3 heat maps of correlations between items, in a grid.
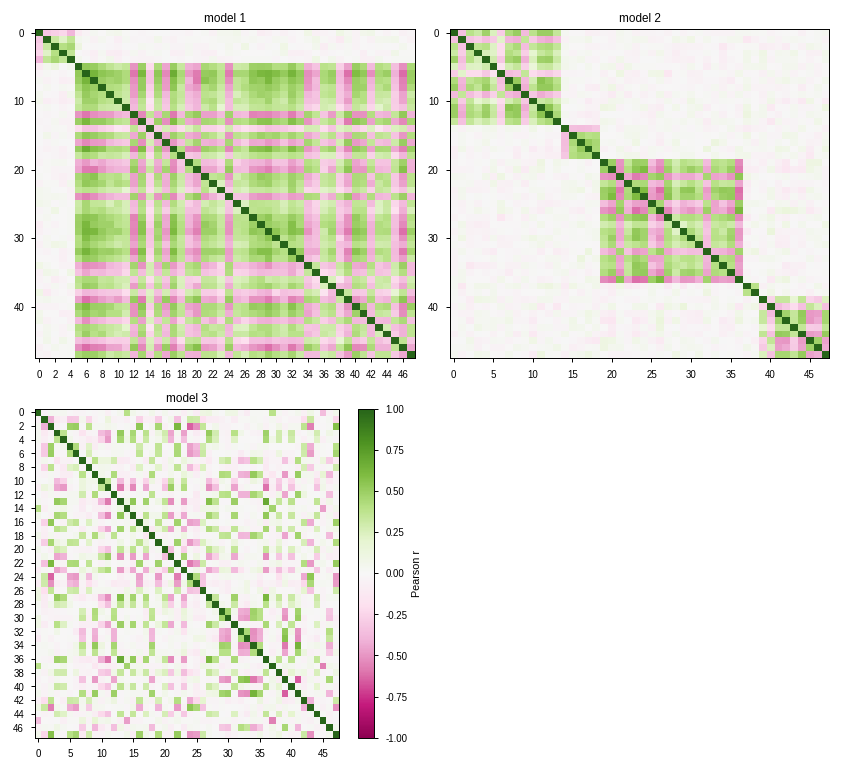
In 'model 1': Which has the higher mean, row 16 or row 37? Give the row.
37
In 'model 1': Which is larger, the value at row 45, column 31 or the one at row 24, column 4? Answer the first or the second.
the second
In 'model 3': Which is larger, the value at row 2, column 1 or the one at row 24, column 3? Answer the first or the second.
the second
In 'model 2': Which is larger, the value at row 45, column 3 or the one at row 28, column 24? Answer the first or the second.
the second
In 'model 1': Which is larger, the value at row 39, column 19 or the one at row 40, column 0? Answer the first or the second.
the first
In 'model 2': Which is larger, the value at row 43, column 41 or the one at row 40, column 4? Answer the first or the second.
the first
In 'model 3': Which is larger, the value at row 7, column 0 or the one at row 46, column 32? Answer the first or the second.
the second
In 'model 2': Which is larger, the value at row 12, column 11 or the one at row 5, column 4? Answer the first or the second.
the first
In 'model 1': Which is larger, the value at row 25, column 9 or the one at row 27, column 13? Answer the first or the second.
the second
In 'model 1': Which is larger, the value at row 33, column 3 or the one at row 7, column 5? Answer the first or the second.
the second
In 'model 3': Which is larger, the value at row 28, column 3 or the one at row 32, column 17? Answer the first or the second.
the first
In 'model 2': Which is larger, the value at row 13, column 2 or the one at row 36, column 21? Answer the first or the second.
the second
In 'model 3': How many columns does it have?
48
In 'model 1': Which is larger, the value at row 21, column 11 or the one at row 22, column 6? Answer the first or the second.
the second
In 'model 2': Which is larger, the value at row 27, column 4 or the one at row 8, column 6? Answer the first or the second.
the first
